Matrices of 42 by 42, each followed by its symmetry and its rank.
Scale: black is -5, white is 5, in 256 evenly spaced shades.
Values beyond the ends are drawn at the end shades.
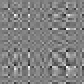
symmetric, rank three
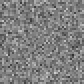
antisymmetric, full rank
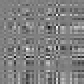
antisymmetric, rank two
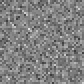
symmetric, full rank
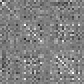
symmetric, rank five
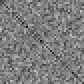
symmetric, full rank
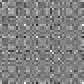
symmetric, rank three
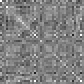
symmetric, rank five
